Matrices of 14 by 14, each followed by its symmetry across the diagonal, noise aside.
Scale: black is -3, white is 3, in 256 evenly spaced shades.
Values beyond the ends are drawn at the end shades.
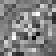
symmetric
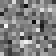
antisymmetric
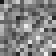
symmetric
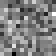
antisymmetric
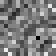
symmetric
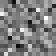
antisymmetric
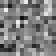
antisymmetric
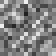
symmetric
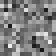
antisymmetric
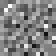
symmetric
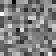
antisymmetric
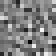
antisymmetric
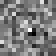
symmetric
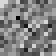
symmetric
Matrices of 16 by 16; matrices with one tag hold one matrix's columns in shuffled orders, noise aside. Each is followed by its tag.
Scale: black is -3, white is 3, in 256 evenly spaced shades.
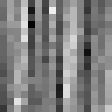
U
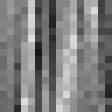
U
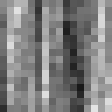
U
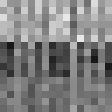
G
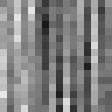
U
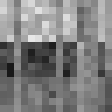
G
